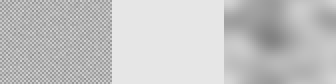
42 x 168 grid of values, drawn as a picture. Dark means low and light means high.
It is made of 1 by 3 panels. Panel 1,1: high, checkered. Panel 1,2: very high, flat. Panel 1,3: high, smooth.
